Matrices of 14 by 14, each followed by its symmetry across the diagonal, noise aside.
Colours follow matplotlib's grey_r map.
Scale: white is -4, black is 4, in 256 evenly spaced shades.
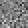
antisymmetric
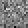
neither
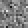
antisymmetric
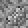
symmetric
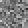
neither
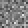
symmetric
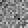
symmetric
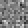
antisymmetric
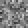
antisymmetric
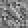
antisymmetric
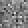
antisymmetric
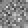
symmetric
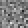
antisymmetric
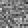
neither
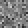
neither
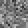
neither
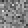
neither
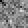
symmetric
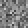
neither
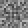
symmetric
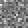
symmetric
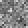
symmetric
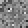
symmetric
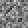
symmetric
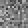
antisymmetric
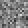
antisymmetric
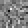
antisymmetric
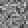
neither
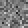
neither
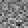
neither
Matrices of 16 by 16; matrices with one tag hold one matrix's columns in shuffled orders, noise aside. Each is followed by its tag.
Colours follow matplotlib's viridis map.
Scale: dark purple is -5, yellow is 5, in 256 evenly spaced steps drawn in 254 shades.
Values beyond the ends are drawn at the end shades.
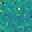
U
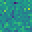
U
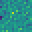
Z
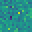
Z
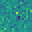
Z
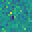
Z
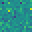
U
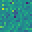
U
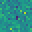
Z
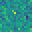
Z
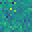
U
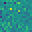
U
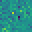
Z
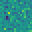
Z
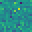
U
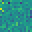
U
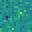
Z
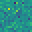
U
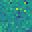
U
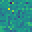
U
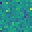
U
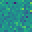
U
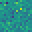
U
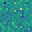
U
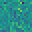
U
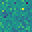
U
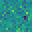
Z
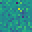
U
